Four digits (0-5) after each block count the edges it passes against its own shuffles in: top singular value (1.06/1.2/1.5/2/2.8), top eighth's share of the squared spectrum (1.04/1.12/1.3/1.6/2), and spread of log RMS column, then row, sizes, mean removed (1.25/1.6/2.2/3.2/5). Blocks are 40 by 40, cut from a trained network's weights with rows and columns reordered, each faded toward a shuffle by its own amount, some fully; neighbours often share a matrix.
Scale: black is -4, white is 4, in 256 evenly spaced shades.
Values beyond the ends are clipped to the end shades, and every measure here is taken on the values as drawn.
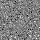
0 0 0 0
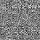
3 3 0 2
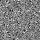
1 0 0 0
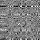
4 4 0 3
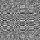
4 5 0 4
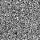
0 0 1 0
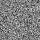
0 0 0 0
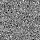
0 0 0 0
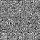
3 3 0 1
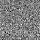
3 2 0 1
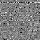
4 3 0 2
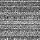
4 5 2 2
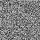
0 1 0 0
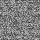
1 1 0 0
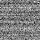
3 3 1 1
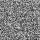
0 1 0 0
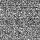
2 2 0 0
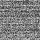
3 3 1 1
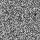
0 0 0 0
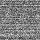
3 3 0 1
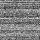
4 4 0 2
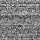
3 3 0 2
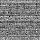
4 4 0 2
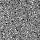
0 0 0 0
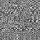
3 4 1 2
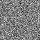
0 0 0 0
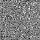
2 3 0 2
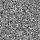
1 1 0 0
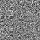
3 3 1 1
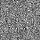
2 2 0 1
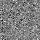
1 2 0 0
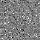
2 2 1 1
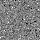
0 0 0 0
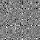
3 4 2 2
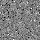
1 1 0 0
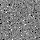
1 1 0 0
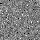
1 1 0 0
